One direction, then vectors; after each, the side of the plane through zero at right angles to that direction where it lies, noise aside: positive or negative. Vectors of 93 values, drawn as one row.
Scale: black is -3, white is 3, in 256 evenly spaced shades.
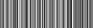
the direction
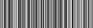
negative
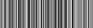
negative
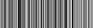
negative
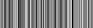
negative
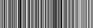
negative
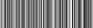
negative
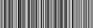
negative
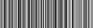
negative
